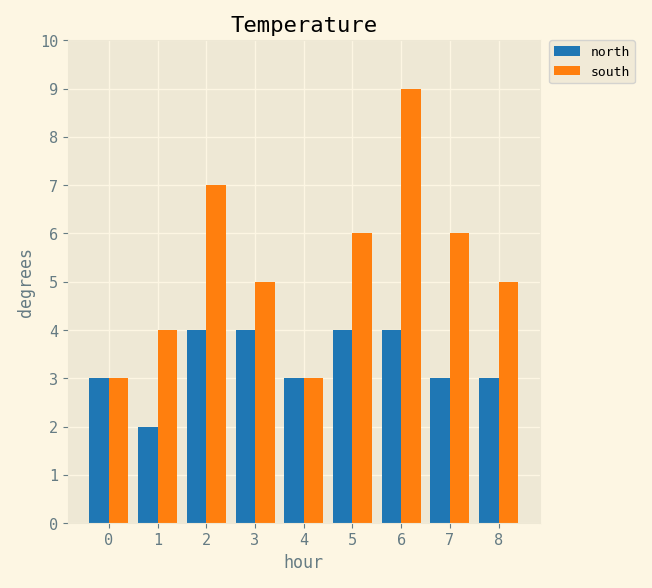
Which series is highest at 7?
south
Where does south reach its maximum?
6
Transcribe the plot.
Title: Temperature
x-axis: hour, ticks 0 1 2 3 4 5 6 7 8
y-axis: degrees, ticks 0 1 2 3 4 5 6 7 8 9 10
Legend: north, south
Values:
north: 3 2 4 4 3 4 4 3 3
south: 3 4 7 5 3 6 9 6 5
